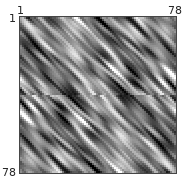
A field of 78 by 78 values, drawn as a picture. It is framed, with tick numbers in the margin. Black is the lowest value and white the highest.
It looks the same turned upside down. There is no overall slope. Streaks slant down to the right.
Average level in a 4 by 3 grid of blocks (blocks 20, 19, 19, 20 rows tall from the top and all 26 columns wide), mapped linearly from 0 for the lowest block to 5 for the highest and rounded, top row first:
3 3 3
0 5 2
2 5 0
3 3 3
